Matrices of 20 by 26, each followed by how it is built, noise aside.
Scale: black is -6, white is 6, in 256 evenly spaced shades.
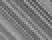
Toeplitz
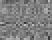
low rank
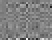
low rank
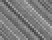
Toeplitz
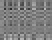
low rank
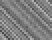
Toeplitz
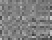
low rank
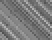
Toeplitz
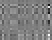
low rank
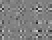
low rank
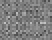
low rank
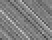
Toeplitz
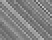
Toeplitz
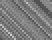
Toeplitz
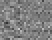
low rank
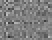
low rank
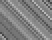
Toeplitz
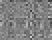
low rank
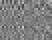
low rank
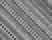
Toeplitz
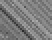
Toeplitz
